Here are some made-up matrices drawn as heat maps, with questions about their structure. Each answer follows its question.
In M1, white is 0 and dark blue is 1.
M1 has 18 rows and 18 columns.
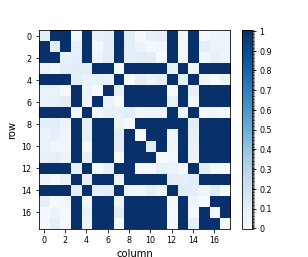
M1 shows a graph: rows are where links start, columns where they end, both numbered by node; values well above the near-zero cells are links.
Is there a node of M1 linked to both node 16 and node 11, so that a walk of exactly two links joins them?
yes
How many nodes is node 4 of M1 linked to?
6
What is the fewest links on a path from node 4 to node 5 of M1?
3
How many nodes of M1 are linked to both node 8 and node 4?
1
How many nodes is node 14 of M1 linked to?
6
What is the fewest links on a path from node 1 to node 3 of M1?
3
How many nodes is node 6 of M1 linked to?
10
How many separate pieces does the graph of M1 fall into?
1
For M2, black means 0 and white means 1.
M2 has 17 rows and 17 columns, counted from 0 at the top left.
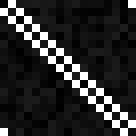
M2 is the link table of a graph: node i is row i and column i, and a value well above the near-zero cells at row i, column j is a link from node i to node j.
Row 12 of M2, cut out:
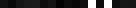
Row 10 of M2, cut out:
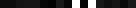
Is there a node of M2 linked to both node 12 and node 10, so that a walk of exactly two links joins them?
yes
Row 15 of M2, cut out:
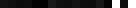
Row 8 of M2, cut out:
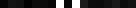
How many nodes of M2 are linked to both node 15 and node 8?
0
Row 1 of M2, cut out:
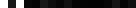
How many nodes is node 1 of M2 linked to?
2
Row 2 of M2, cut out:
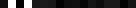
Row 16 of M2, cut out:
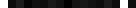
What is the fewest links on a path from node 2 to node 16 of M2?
3
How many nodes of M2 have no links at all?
0
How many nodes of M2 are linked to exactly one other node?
0
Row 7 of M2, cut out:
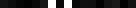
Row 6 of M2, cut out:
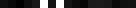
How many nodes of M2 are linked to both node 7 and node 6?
0
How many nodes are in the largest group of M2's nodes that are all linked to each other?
2
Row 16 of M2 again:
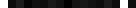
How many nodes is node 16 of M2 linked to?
2
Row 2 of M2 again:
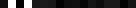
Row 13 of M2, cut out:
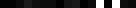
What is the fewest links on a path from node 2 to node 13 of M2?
6
